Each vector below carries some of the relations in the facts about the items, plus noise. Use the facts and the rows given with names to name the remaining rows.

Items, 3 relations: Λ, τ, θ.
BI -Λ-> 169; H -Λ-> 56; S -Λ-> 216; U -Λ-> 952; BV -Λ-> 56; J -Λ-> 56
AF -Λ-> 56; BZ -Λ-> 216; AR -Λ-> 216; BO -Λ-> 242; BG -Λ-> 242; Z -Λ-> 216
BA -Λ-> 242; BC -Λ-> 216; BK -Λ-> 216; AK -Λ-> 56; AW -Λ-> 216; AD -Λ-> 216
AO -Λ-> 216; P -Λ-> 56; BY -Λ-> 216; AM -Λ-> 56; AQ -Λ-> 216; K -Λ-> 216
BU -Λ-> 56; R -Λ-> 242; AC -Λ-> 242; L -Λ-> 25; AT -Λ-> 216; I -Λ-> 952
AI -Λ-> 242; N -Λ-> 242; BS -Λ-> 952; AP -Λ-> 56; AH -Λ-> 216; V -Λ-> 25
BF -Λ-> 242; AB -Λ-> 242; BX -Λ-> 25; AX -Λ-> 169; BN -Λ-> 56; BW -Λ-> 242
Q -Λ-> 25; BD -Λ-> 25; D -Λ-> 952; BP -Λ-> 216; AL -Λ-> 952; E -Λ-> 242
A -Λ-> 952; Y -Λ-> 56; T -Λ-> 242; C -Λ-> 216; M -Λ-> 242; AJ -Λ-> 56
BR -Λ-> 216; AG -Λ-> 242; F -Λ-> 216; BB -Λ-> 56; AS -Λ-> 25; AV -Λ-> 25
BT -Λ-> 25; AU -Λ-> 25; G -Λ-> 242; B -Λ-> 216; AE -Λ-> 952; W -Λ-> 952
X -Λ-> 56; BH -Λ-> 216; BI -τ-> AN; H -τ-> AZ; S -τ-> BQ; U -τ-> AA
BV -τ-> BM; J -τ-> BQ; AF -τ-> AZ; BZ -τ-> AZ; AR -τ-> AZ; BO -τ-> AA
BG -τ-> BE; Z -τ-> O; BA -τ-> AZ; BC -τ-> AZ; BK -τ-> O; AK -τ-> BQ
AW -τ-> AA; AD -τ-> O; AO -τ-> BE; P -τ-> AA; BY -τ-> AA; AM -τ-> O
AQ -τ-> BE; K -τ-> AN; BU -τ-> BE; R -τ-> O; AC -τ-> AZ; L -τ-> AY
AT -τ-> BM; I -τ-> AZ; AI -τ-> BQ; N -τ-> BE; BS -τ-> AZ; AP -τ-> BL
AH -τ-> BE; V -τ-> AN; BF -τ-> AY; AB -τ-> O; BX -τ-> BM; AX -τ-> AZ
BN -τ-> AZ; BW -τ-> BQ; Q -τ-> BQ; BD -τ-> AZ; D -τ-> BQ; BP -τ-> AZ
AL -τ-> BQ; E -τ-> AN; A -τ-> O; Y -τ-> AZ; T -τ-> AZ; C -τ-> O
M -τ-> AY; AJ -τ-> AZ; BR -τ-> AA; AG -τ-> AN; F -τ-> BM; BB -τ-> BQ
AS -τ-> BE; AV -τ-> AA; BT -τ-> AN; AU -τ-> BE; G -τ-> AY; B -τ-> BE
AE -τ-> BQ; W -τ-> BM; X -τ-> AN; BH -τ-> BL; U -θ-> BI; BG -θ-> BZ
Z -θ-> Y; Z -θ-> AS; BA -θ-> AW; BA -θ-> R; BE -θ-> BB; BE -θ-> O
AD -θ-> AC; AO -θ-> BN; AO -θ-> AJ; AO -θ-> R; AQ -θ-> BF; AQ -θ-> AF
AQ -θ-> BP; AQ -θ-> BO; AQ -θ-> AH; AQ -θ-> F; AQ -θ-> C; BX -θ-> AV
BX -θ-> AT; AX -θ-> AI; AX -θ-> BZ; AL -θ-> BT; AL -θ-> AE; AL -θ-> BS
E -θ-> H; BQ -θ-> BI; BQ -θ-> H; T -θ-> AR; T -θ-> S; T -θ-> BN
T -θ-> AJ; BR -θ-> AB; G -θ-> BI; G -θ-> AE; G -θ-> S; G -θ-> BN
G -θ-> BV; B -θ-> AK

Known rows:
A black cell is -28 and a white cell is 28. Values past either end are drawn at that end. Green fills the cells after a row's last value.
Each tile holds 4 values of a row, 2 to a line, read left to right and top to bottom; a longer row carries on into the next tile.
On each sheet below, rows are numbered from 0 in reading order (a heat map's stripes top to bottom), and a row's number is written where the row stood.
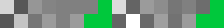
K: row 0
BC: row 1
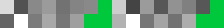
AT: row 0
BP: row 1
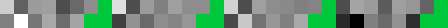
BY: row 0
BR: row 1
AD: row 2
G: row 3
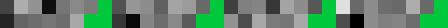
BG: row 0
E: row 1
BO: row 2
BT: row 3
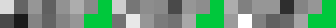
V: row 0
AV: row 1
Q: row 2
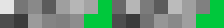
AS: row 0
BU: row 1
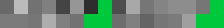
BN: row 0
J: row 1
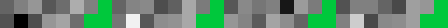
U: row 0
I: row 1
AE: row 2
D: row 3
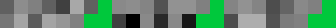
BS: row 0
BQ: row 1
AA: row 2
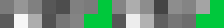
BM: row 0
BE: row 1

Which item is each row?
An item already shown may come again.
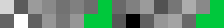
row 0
BC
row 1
U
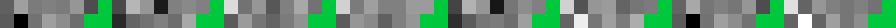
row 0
BV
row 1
BG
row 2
BD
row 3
BX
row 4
BG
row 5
BK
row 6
BV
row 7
BC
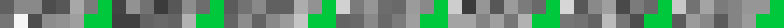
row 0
I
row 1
AI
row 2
A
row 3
L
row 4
F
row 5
S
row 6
BX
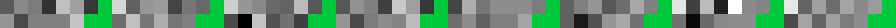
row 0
AF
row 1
AW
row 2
BI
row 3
AF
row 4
J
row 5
U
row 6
AQ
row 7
B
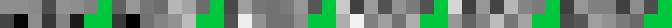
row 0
BQ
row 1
AM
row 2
AC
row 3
BP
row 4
AH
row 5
R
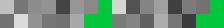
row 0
AV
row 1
S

